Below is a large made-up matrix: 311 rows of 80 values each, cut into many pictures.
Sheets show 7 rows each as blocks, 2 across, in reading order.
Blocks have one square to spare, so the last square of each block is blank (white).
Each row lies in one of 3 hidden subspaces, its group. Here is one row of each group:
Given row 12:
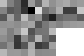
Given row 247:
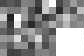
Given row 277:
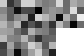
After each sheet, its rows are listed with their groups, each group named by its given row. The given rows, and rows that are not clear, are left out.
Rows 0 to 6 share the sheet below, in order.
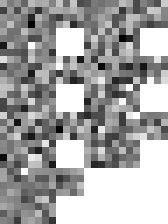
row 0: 277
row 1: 12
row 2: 277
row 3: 277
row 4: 277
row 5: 247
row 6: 277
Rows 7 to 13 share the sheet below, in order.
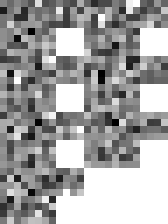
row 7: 247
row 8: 247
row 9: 247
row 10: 247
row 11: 247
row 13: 277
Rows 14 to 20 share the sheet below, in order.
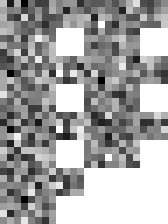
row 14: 12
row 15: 247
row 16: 247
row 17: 247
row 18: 247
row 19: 277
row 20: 277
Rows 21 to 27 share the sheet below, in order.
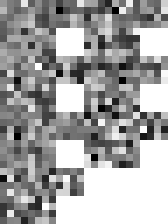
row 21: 277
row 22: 12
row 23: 247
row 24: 277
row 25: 247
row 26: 277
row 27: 277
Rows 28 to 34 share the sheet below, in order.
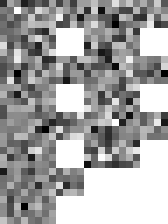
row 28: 277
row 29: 277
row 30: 247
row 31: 12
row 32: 277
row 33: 12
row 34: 277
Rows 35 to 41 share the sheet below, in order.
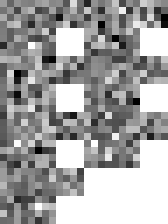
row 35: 277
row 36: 247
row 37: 247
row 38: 277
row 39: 12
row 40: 277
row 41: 12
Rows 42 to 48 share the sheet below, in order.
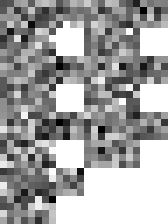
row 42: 277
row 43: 277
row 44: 277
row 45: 277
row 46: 277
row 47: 247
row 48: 12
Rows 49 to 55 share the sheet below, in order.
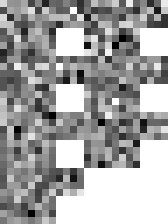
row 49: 12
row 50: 12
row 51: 277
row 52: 277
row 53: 247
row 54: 277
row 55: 277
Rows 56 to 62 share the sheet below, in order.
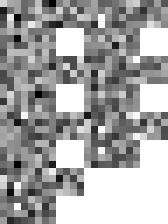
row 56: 247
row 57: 247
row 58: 12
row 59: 247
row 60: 277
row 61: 247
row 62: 247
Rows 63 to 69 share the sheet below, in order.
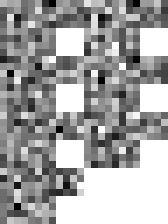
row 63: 247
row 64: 247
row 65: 247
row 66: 247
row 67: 277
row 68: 247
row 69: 247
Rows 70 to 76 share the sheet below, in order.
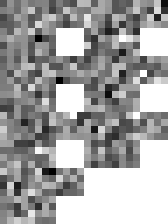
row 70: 12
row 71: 12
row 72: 12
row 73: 277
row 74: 12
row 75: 247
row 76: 247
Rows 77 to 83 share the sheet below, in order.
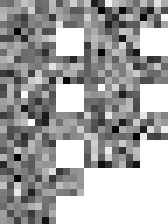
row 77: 12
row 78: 277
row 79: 277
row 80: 12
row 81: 12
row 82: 277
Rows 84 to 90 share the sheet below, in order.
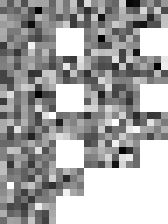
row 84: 277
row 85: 247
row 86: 12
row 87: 12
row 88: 247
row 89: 12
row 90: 12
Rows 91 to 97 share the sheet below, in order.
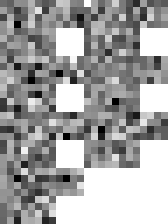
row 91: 247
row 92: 277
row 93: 277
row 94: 277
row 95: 277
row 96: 247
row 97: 277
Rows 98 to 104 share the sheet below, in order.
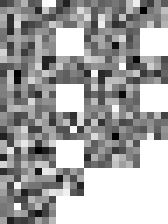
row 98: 247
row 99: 247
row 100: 247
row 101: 247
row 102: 12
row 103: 277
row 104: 247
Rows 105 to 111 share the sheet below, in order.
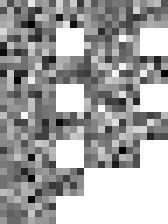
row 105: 277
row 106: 12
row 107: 247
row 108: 277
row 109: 277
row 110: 12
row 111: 12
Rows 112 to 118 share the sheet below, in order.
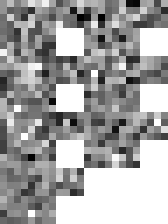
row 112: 12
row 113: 247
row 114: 277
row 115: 247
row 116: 277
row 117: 277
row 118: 277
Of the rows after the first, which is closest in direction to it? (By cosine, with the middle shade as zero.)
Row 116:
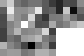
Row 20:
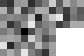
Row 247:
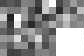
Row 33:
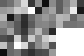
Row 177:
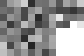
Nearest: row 177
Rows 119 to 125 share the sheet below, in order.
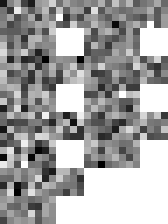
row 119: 277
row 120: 277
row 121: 12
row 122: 12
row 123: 12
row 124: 277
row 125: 247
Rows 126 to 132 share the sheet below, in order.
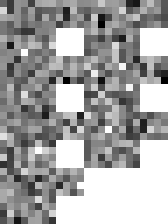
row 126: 277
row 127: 247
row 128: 277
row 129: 247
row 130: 12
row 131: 277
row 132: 277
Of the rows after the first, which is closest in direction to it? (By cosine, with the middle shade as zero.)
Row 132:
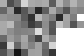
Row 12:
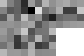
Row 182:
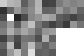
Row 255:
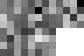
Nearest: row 255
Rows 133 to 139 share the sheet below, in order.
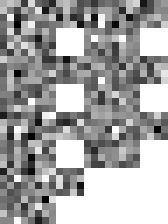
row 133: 247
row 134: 247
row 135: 247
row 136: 247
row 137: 247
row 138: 12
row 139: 277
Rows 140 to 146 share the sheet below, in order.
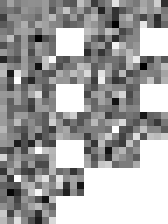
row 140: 12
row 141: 277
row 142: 247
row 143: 247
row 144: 12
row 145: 277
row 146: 277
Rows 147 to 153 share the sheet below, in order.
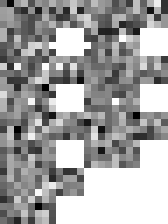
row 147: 277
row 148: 12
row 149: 277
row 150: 277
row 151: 247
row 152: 247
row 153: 12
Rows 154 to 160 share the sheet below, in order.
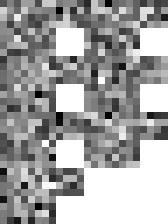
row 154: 247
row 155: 277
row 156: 12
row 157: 247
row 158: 277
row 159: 277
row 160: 12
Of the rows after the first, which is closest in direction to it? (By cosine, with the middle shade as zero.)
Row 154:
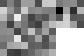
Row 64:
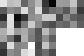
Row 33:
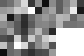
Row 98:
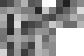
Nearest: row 98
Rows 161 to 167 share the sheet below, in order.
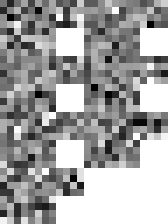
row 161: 247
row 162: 12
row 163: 12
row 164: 277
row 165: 247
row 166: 277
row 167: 12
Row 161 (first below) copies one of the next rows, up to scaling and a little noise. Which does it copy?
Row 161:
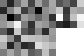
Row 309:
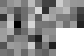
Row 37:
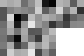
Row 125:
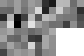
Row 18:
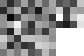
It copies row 18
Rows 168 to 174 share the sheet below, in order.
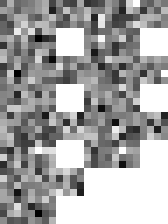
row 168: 12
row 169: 247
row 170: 247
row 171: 277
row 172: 12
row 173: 12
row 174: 247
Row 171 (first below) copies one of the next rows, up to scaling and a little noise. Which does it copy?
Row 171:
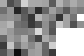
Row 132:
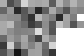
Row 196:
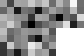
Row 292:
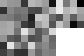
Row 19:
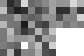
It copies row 132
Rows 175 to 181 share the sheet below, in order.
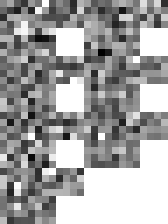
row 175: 12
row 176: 277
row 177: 277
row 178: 247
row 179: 277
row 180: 247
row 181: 247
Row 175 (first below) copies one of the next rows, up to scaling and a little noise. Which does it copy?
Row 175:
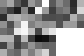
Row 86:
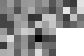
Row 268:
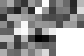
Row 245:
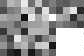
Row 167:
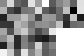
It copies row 268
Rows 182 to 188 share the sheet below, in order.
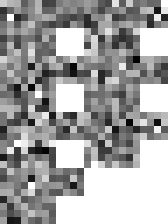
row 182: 247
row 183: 12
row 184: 12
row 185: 247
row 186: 12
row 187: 12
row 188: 12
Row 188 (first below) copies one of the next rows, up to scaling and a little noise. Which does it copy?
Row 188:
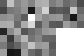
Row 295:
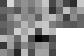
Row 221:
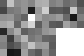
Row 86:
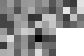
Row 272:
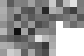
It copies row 221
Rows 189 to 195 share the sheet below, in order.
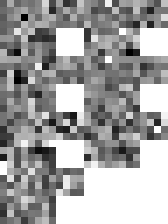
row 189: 12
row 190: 277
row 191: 247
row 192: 277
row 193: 12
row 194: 12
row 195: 277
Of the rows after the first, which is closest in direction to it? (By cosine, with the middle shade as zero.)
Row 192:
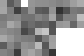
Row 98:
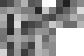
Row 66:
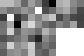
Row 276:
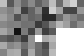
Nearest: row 98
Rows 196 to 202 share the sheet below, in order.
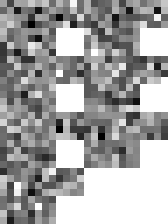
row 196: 277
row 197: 12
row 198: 277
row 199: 277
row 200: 247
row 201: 247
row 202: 247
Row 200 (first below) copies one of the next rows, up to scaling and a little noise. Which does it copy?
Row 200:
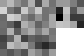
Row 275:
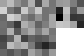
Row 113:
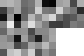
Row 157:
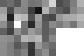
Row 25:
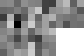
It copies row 275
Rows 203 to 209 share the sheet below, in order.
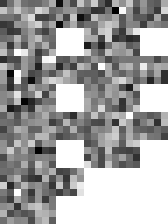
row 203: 277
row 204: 12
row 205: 247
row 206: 277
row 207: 12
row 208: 12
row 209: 247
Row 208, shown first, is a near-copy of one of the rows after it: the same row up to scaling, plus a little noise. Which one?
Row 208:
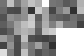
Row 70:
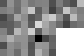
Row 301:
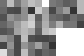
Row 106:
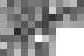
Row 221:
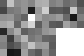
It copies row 301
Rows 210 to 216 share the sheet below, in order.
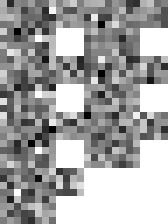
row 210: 12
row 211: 247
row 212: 12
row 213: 247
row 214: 12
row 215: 277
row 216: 247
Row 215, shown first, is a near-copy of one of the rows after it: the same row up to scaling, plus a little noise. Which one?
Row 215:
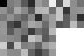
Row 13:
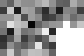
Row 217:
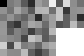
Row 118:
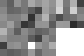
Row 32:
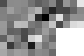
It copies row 217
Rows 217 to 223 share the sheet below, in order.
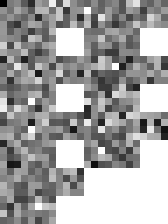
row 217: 277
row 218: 247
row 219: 277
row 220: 12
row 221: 12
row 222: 247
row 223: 12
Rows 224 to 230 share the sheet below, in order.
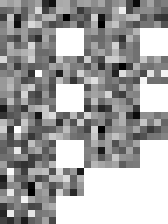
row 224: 247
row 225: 247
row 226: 277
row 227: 277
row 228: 247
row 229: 247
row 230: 277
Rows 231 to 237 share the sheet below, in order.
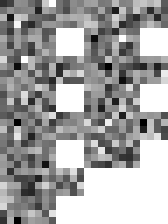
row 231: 247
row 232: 12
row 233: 277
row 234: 277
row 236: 247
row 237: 277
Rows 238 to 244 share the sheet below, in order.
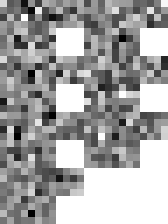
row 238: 12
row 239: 12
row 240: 277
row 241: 12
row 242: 247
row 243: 247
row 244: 277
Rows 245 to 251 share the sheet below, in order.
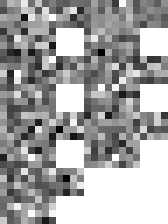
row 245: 12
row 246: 12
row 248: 12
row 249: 277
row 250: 277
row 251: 277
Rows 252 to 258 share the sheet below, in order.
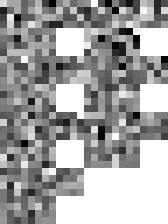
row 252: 247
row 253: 277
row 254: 277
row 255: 12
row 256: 277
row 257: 247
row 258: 247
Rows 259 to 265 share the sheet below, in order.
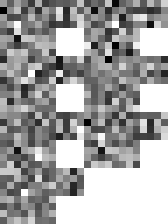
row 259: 247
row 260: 277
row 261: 277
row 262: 277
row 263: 247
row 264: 247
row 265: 247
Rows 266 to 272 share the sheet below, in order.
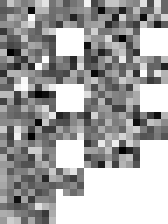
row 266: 12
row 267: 277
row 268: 12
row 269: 247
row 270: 247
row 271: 12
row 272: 12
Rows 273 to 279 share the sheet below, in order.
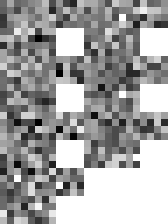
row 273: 12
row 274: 277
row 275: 247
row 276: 12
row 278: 277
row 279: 277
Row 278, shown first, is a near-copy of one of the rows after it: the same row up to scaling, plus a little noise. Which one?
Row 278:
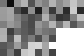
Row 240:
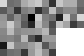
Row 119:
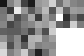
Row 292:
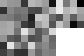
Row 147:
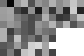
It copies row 147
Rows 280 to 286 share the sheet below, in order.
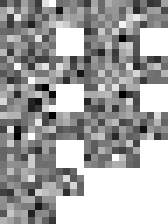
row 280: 247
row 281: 12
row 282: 277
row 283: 12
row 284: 247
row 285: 277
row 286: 12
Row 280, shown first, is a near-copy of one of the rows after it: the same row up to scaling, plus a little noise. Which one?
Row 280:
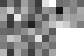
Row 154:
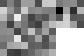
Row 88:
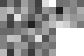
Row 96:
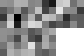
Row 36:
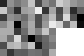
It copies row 88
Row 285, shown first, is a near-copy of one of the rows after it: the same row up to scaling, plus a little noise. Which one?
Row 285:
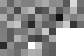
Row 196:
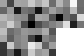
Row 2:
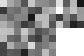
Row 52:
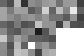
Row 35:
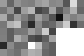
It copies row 35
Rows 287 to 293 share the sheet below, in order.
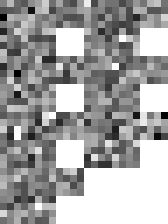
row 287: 12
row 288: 12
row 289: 247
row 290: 12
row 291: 247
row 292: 277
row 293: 12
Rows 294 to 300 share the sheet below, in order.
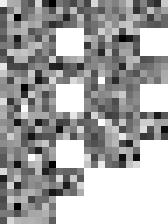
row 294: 247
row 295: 12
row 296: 277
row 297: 247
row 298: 277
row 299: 277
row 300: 247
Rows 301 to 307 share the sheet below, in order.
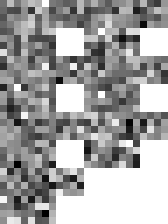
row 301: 12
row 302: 12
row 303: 12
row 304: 247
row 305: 277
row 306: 277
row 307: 12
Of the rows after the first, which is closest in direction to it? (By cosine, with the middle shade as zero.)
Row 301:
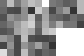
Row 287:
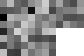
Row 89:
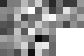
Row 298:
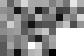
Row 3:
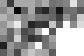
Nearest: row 287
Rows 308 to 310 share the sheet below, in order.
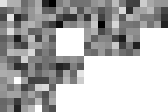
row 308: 247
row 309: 247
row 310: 277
